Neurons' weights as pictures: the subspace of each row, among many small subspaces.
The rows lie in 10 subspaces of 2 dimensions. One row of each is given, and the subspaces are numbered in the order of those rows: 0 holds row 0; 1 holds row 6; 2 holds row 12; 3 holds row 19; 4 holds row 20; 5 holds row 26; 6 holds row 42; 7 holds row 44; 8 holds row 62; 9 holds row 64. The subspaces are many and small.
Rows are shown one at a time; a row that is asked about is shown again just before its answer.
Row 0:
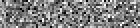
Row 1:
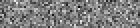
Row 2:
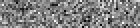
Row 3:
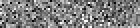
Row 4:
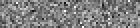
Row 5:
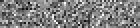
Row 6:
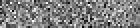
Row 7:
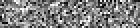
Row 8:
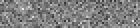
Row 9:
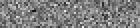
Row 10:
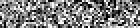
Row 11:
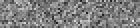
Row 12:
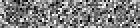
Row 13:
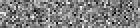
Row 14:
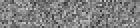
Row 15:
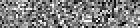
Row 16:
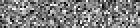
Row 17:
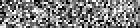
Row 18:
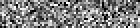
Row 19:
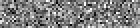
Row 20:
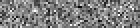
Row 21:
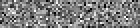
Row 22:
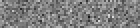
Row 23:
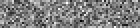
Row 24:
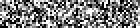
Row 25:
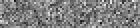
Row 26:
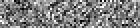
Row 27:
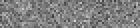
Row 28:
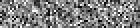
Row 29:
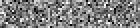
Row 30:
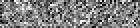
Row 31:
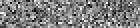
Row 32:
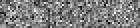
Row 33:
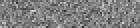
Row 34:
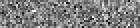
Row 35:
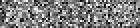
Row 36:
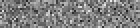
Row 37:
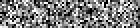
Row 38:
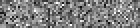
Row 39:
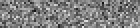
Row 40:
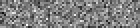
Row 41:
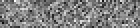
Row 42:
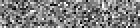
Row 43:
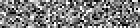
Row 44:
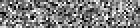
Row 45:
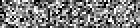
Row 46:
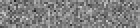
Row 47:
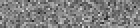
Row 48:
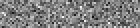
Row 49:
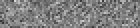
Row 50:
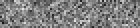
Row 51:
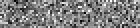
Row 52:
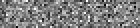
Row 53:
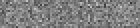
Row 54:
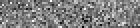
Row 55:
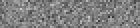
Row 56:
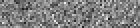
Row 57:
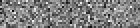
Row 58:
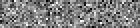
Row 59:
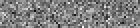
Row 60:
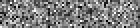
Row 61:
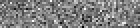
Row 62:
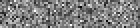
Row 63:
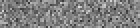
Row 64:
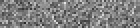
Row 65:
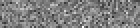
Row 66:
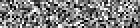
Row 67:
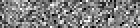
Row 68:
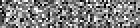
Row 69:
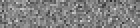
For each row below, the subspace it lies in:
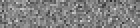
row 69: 4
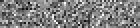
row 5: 9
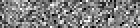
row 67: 2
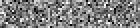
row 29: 2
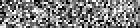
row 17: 2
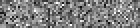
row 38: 7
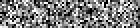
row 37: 8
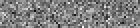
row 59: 5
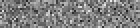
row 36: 4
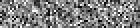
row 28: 4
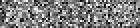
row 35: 0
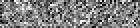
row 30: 3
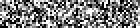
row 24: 8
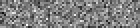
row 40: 5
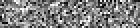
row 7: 7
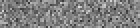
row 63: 4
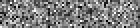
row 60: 8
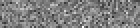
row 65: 7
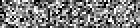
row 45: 2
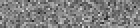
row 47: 0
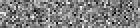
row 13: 7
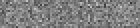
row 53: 0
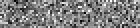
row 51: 8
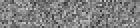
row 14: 9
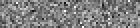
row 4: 6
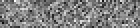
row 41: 5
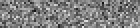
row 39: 4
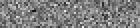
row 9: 6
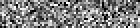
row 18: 6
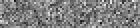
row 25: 3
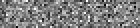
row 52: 0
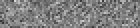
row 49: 5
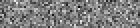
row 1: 6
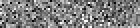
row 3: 1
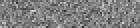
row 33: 8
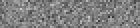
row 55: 2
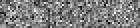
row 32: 7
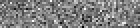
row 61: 1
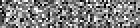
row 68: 0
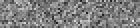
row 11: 9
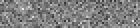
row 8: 3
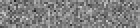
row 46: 8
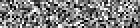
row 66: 4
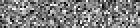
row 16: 6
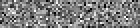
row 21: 3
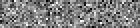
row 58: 3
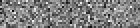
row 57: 1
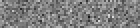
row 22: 1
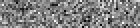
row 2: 7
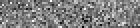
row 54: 1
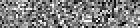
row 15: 1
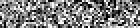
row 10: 0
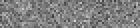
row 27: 3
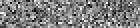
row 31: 2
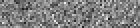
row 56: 5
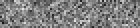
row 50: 5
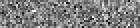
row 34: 6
